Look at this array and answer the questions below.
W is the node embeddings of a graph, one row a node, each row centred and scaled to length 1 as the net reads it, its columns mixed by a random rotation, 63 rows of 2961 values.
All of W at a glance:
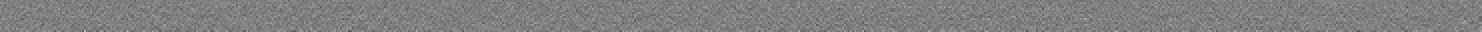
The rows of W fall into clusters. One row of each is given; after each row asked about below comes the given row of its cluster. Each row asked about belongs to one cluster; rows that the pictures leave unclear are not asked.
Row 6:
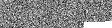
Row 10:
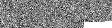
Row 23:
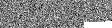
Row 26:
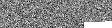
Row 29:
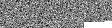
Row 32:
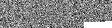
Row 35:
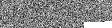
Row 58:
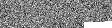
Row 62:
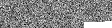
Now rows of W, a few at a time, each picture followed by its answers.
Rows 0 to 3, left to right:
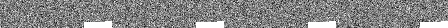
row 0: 58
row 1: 35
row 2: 26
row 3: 10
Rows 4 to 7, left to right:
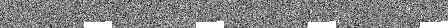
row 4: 32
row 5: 29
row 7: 10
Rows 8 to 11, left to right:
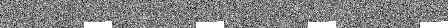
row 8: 35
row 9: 29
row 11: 26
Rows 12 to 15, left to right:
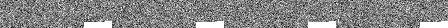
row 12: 10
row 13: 62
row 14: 62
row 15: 10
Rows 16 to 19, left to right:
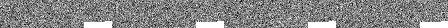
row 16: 62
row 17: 23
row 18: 29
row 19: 23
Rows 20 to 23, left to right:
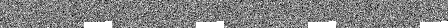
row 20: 32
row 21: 58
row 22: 29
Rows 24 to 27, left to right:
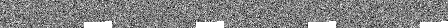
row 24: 32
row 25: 10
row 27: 23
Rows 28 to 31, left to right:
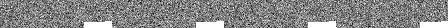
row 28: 62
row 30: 62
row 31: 35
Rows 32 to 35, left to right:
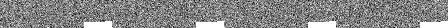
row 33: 35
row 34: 26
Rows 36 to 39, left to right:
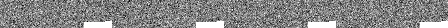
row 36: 6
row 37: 29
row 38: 6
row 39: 6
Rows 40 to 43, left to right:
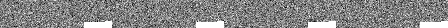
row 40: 32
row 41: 23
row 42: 10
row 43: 6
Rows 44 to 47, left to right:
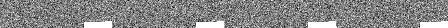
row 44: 26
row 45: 10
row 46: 58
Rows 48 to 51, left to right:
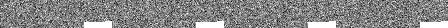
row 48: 23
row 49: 6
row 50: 6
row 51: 35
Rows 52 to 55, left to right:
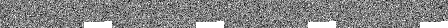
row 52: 58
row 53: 29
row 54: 23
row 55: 58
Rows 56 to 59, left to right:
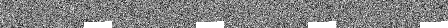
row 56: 10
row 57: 26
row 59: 58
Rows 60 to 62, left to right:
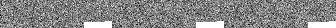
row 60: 35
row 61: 62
